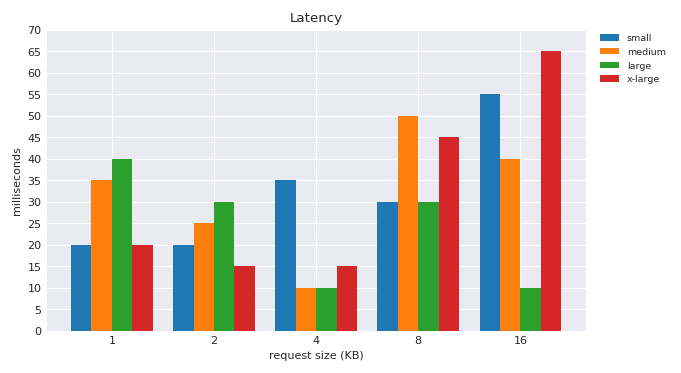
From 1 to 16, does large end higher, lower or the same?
lower
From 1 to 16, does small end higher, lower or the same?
higher
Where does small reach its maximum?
16
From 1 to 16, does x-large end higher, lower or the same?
higher
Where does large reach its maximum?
1
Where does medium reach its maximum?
8
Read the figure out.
Title: Latency
x-axis: request size (KB), ticks 1 2 4 8 16
y-axis: milliseconds, ticks 0 5 10 15 20 25 30 35 40 45 50 55 60 65 70
Legend: small, medium, large, x-large
Values:
small: 20 20 35 30 55
medium: 35 25 10 50 40
large: 40 30 10 30 10
x-large: 20 15 15 45 65
